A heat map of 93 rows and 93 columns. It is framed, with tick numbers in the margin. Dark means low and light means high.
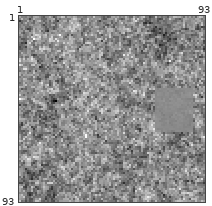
Histogram: bell-shaped. Seam: none. Odd rows or columns: none. Odd patch: calmer, in the middle right. Calmest part: middle right.
